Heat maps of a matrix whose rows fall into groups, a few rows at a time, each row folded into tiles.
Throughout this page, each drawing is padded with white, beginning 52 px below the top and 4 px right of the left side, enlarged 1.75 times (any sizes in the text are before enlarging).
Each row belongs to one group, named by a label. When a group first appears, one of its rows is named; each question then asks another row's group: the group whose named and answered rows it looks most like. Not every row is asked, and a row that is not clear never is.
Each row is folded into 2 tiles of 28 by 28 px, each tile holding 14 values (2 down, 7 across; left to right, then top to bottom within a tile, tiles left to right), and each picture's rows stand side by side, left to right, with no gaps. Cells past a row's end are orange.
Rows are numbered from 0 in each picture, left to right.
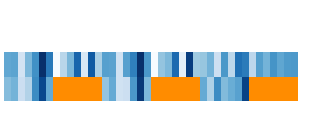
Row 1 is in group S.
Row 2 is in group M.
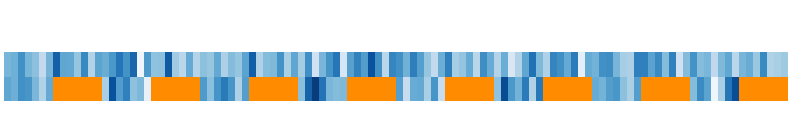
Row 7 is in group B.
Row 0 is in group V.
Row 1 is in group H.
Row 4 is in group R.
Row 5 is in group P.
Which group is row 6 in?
V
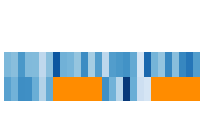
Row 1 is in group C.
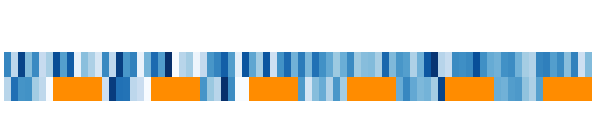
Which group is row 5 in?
V
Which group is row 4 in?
P
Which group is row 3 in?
R
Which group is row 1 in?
H
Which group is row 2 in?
C
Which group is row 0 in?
H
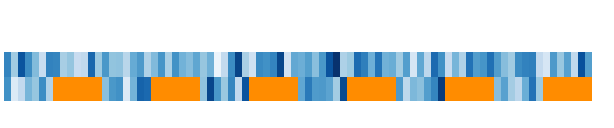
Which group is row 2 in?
P
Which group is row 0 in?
R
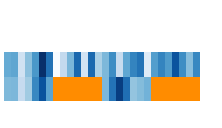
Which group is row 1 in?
P
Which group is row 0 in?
S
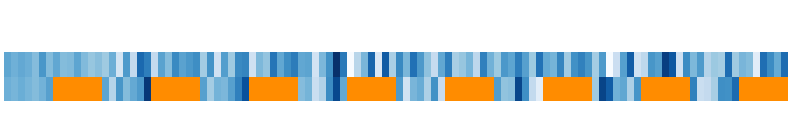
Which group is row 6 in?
P
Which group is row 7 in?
M
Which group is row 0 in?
B
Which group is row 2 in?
M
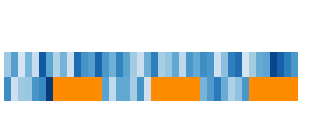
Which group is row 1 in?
R
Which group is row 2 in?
P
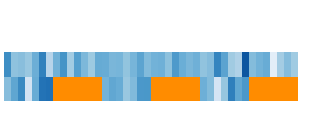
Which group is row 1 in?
B
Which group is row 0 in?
B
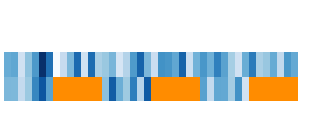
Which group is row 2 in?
R
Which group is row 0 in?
S
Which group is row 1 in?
P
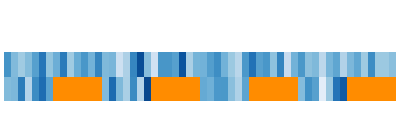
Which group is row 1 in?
P
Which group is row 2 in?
V
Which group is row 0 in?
B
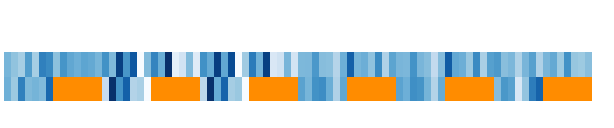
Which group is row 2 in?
H
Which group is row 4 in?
V
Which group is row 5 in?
B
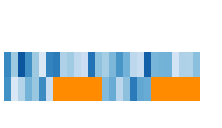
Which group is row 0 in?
R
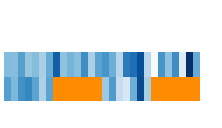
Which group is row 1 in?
S
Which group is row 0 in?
V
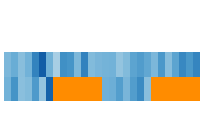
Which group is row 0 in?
P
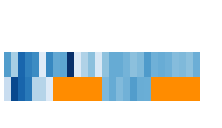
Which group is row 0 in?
H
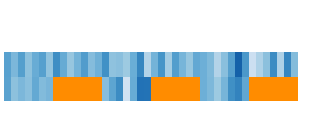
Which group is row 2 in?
S
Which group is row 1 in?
B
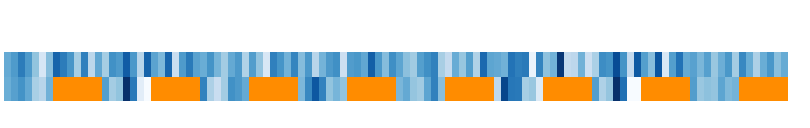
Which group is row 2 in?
M
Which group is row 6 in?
C
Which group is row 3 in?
P
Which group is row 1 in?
C
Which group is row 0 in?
V
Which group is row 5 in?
H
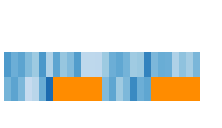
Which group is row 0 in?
B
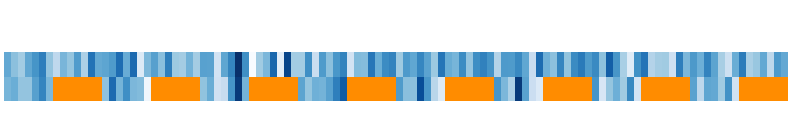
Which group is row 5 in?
C
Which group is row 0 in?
S
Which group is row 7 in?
R
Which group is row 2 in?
S
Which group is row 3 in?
M
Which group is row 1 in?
H
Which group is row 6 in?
R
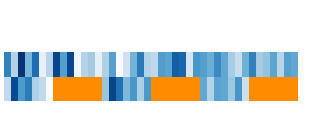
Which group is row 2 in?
R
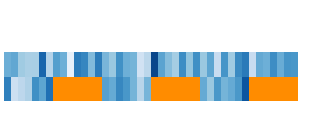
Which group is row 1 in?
V
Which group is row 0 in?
M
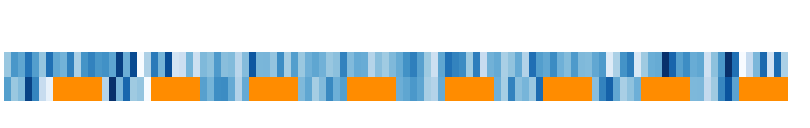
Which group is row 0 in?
C
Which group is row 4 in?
V
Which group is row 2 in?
V
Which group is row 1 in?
H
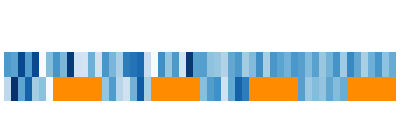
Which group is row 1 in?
S
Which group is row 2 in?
B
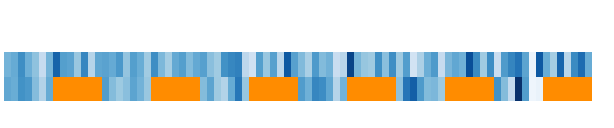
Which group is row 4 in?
P
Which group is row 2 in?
S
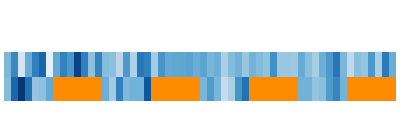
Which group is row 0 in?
P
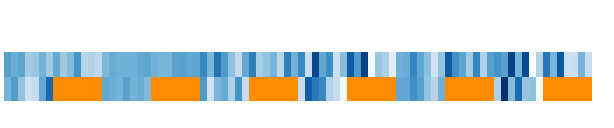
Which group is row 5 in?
H
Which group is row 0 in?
B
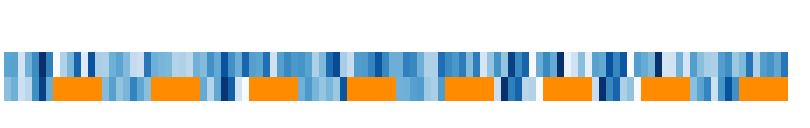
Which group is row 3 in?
P
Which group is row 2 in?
C
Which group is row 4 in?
V
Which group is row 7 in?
B
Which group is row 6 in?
H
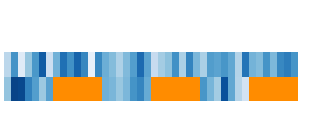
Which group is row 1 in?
S
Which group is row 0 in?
P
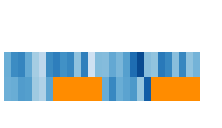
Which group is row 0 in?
V
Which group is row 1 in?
P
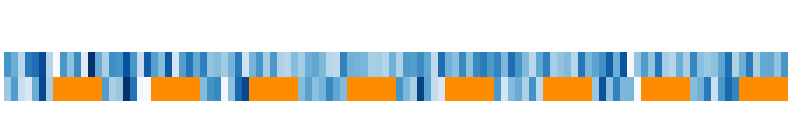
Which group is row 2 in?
B
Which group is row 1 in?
C
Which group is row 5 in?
R
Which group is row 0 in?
S
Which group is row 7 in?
B
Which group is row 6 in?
H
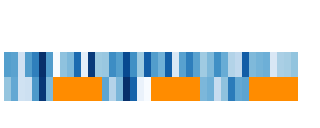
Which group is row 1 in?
C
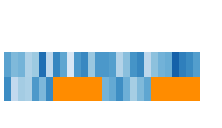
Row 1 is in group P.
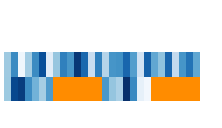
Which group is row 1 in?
C
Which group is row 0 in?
P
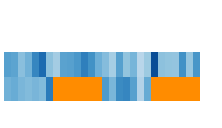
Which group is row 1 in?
V
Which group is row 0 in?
P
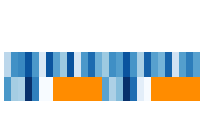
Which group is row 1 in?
C
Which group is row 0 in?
C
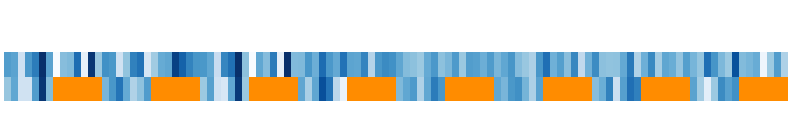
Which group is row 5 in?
V
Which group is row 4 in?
B
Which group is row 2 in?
S
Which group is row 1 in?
P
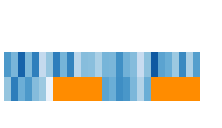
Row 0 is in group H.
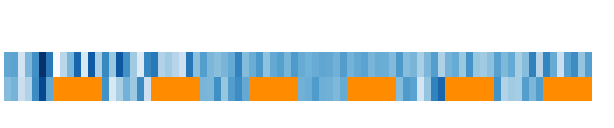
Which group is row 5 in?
M
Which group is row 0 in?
S
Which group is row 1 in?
R
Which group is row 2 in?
B
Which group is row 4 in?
B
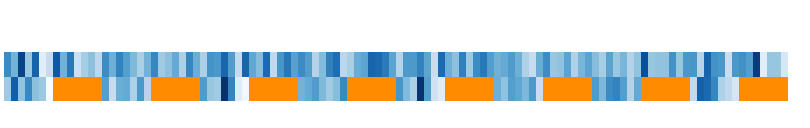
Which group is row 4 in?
C
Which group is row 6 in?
V
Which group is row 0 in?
H
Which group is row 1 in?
R
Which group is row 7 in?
H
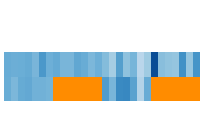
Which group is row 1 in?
V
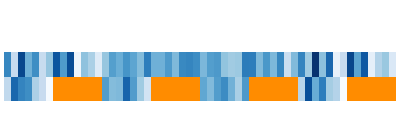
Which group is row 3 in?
H
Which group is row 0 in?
H
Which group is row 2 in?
V
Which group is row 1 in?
C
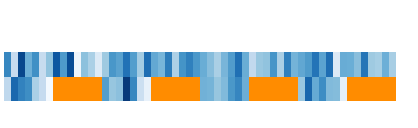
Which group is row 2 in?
S
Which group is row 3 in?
H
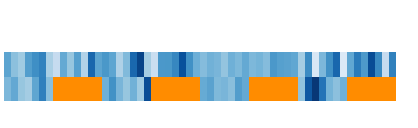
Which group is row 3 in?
P
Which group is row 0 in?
S
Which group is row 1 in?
P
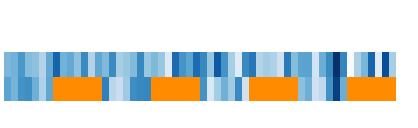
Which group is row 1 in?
M
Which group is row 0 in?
V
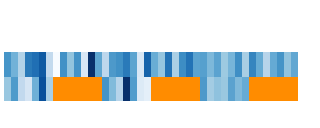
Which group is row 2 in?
M
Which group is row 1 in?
C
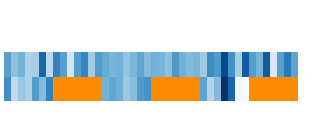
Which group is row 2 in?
C
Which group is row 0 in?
M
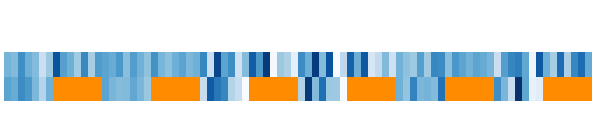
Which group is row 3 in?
H
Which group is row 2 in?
H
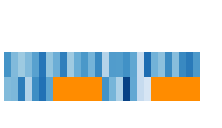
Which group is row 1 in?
C
